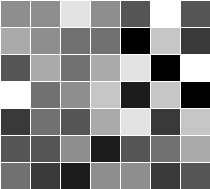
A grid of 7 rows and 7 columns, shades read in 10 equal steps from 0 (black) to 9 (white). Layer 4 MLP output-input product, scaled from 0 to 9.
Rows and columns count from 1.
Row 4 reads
9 4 5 7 1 7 0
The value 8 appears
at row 1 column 3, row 3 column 5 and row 5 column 5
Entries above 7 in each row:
2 0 2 1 1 0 0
